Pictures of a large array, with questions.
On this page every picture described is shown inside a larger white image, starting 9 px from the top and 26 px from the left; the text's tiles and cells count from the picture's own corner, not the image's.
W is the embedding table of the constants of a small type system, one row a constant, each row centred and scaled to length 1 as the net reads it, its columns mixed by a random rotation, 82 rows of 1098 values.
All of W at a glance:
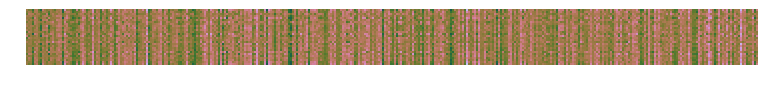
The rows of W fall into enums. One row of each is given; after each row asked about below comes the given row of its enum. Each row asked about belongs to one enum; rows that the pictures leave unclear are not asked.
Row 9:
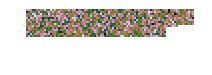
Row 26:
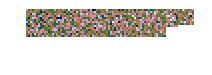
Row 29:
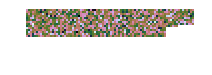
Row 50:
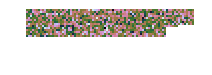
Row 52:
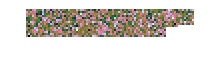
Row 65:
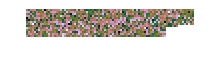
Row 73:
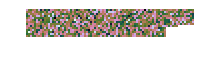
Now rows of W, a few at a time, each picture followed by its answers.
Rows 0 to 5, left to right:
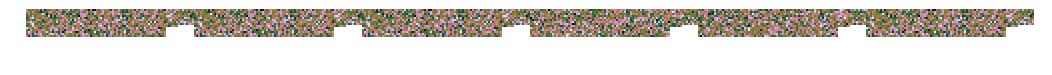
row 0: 29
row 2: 29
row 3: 65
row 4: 52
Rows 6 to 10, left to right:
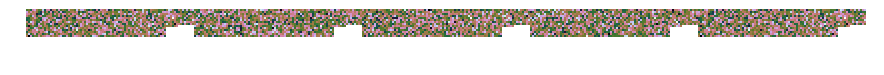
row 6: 52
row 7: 50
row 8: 26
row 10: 52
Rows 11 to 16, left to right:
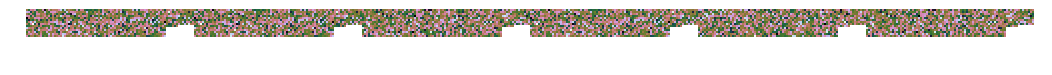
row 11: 65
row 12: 65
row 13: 29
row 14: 65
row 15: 9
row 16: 29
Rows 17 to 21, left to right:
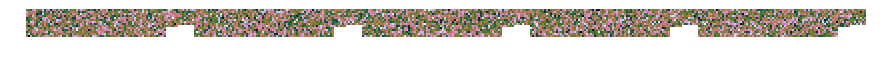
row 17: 52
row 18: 73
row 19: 50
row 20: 29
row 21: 65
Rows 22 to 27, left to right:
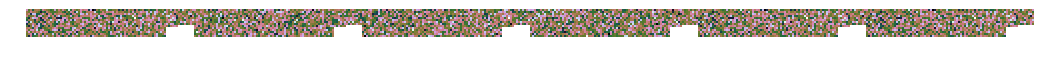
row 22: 26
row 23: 73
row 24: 52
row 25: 9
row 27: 26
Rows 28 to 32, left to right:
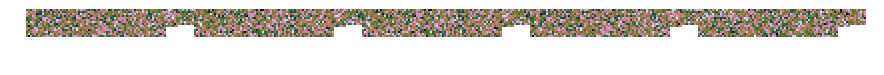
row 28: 52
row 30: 29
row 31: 52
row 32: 9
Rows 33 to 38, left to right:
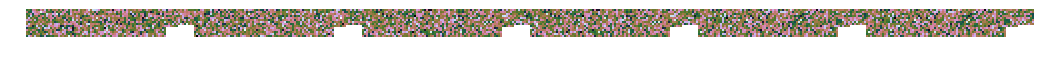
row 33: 50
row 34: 52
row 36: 29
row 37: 73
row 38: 73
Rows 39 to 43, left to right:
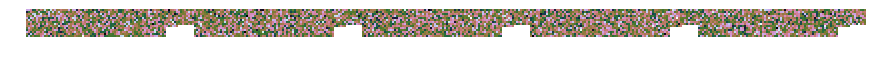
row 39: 9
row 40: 29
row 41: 26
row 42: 52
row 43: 50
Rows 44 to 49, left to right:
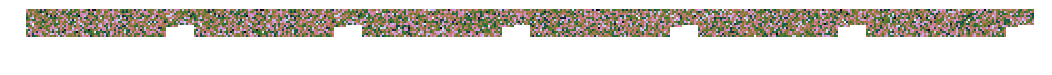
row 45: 29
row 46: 50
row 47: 26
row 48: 9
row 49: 73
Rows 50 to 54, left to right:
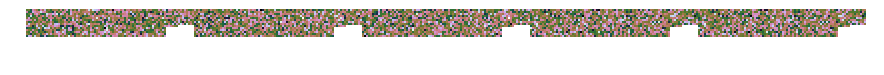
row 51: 26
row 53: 29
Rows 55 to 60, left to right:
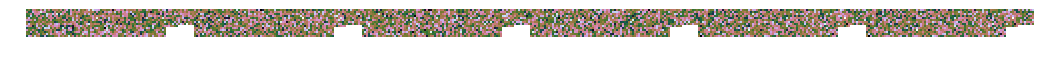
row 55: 50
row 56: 26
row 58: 73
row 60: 52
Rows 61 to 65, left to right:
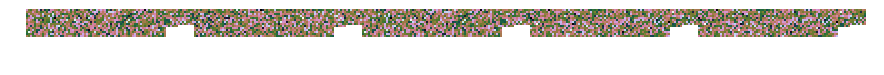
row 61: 73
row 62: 26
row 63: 73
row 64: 65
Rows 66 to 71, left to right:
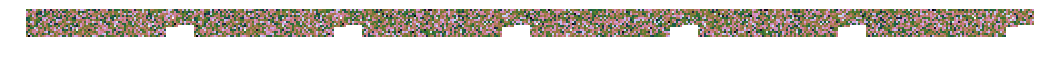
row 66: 52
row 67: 52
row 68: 29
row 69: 65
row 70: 29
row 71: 26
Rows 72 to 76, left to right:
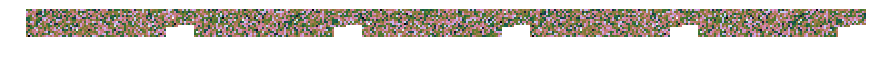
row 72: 52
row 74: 65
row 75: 52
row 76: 73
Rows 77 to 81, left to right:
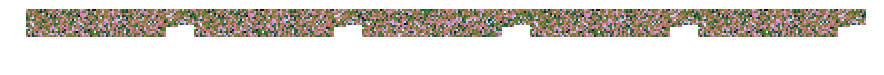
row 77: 29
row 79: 65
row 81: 29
